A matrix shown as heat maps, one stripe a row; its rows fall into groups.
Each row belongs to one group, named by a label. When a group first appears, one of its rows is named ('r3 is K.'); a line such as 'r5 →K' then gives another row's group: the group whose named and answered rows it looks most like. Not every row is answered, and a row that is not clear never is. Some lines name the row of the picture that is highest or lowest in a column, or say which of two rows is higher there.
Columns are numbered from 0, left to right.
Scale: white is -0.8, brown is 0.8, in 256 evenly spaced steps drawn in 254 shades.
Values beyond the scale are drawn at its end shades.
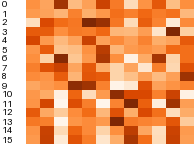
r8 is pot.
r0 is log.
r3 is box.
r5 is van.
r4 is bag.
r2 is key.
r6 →log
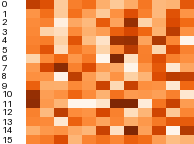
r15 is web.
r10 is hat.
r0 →bag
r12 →log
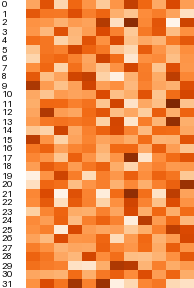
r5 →key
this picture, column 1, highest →12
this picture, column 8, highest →24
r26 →pot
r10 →pot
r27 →van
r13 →box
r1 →hat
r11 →box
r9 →bag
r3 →log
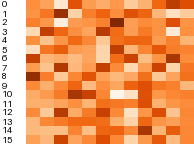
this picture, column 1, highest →3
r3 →key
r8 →bag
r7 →log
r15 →log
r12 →log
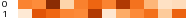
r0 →web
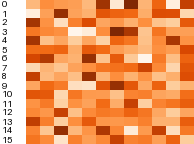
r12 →web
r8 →bag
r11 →van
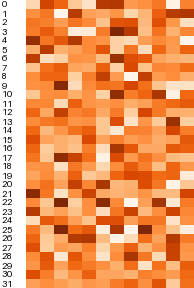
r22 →log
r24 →key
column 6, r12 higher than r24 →No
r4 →hat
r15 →bag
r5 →van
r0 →key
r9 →web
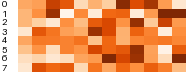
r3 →key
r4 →box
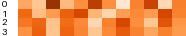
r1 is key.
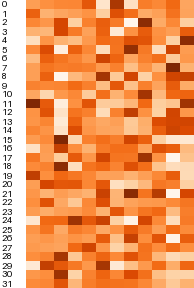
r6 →key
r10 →pot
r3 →pot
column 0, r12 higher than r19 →No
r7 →box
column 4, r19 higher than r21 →Yes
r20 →hat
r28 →web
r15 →web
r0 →box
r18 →web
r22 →van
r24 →key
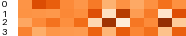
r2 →box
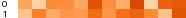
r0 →pot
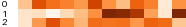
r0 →key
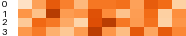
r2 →key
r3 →van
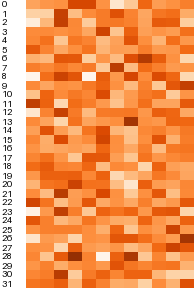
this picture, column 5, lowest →28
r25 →box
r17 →van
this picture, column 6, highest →7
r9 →pot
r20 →key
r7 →box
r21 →log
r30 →web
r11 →bag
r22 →bag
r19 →hat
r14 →van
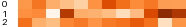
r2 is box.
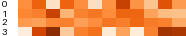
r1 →web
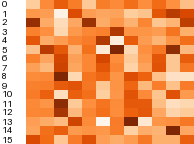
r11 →web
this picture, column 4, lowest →0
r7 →log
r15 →bag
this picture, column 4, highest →2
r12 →web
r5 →box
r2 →bag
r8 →web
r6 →log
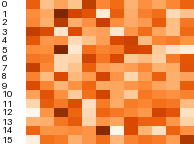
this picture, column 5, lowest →1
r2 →log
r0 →bag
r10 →van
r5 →web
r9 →bag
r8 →log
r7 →bag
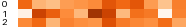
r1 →key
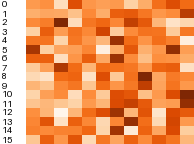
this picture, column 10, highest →5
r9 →pot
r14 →box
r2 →web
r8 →pot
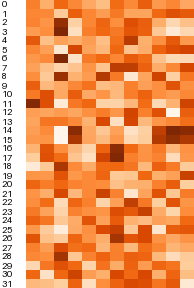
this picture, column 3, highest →14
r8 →log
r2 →web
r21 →log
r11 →bag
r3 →web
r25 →pot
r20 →hat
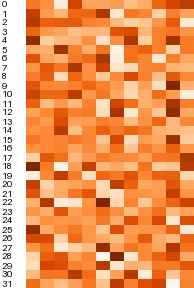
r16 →box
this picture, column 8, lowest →30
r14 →web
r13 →log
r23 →log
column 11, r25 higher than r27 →No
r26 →bag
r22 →van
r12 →box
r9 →box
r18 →bag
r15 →box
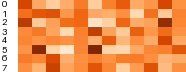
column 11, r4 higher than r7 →No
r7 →log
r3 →van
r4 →box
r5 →van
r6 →web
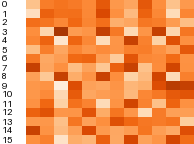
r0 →key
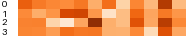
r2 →van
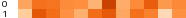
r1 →key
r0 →box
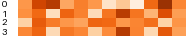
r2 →key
